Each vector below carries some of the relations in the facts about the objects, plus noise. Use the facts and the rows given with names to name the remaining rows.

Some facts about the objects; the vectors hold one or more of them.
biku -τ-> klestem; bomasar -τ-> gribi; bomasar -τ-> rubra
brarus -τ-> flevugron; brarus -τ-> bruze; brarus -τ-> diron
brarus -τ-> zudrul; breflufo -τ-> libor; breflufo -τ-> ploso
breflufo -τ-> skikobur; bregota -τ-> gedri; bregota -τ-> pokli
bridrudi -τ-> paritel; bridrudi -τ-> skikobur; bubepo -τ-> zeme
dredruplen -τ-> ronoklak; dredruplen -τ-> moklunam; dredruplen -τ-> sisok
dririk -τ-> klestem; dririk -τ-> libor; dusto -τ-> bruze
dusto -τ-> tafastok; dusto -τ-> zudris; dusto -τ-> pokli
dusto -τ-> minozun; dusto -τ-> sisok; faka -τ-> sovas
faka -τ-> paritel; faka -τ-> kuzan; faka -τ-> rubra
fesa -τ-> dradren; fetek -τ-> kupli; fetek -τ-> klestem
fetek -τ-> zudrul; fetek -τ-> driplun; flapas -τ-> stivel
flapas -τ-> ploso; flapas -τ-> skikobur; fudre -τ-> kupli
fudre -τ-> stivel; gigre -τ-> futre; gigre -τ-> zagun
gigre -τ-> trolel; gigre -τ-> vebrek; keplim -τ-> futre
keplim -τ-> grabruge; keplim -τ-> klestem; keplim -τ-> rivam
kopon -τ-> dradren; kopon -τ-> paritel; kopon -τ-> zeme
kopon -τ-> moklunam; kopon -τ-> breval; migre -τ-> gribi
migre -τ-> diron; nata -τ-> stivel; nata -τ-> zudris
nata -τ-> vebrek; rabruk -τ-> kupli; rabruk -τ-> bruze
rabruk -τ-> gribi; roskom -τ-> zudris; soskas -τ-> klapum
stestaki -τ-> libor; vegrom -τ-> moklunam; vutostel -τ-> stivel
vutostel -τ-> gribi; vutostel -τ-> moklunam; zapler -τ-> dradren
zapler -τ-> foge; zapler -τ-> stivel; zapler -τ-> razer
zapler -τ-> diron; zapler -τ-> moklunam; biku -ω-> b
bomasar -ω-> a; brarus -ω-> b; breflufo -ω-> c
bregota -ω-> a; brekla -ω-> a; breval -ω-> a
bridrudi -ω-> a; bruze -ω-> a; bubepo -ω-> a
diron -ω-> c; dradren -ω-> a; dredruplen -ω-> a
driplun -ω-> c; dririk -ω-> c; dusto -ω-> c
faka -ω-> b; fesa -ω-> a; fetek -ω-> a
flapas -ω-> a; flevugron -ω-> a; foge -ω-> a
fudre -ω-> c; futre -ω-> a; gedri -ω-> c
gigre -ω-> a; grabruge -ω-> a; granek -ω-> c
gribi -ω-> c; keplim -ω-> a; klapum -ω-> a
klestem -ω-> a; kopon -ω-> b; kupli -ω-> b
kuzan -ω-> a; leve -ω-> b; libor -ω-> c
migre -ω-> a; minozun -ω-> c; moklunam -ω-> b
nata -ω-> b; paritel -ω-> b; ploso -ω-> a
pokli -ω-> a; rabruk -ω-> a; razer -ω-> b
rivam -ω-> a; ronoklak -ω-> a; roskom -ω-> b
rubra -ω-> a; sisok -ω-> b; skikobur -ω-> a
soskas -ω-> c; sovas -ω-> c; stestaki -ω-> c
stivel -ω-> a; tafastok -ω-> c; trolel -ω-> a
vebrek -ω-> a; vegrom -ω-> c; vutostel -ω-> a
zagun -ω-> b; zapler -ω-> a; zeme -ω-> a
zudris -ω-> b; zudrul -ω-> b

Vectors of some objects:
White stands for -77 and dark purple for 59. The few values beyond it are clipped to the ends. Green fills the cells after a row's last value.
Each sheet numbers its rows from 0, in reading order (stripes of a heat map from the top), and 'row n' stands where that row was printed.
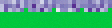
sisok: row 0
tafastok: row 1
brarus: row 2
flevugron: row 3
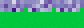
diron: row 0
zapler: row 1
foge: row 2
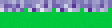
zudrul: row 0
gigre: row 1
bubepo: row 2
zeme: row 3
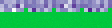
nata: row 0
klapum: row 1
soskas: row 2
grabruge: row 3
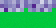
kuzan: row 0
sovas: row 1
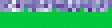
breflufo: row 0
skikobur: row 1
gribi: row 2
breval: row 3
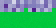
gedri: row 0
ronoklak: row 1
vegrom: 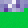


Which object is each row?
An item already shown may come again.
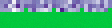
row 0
breflufo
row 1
skikobur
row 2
zapler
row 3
sisok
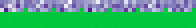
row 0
keplim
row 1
fudre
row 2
vegrom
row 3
moklunam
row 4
gribi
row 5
soskas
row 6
bruze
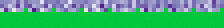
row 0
gigre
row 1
vutostel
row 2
fudre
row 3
biku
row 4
zudris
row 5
zeme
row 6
rubra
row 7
dusto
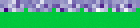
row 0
dredruplen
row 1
fudre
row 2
vutostel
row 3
bridrudi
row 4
kopon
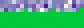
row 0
stivel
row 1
faka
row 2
dririk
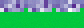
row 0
fetek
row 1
bregota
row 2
flapas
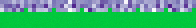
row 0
kupli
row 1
paritel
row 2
breflufo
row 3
fesa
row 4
libor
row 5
roskom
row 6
bomasar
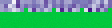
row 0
stestaki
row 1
pokli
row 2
dradren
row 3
klestem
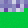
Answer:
ploso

